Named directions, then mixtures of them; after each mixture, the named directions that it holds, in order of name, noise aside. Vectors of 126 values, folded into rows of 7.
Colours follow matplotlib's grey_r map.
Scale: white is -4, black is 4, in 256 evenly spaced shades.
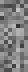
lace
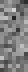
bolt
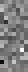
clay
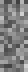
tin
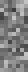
bolt, clay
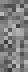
lace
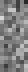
bolt, tin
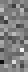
clay, lace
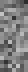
bolt, lace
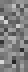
clay, lace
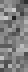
bolt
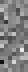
clay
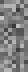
lace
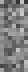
lace, tin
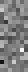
clay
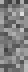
lace, tin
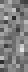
bolt, clay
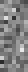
bolt, clay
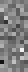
clay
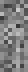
lace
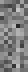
lace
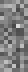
lace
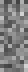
tin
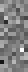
clay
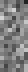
bolt, tin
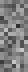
clay, lace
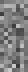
lace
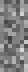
clay, tin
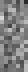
bolt, tin
